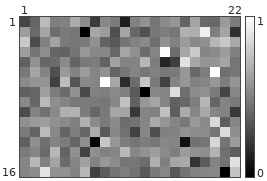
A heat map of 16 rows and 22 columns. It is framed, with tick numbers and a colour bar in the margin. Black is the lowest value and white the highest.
Stripes: none. Average level on the scale: 50%. Odd rows or columns: none. Slope: none. Mirror symmetry: none. Histogram: heavy tails on both sides. Grain: fine.
